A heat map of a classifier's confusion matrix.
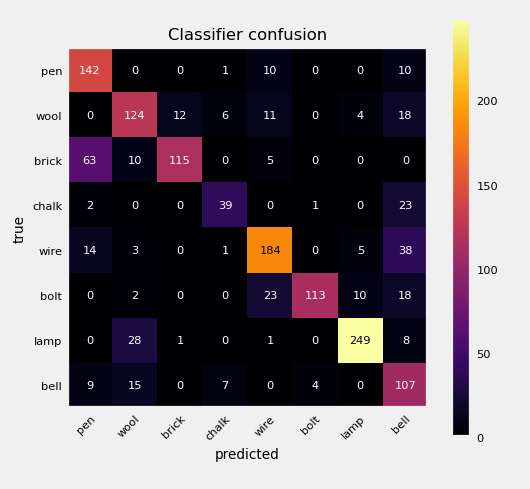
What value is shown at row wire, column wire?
184
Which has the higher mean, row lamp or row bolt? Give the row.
lamp
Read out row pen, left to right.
142 0 0 1 10 0 0 10
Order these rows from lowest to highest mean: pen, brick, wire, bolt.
pen, bolt, brick, wire
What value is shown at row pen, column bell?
10
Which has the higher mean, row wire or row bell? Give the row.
wire
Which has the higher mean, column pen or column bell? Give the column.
pen
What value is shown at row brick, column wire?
5
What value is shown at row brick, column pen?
63
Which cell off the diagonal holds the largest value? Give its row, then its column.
brick, pen
